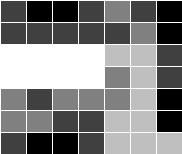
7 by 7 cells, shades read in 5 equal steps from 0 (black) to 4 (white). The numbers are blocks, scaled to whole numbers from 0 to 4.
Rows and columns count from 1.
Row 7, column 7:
3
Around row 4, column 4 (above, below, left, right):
4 2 4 2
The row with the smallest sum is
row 1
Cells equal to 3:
9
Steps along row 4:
same same same down up down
